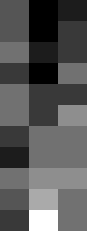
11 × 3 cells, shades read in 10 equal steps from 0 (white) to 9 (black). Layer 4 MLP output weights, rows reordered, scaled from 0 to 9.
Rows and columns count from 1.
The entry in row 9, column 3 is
4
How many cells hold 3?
1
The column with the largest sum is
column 1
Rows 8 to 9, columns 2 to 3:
5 5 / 4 4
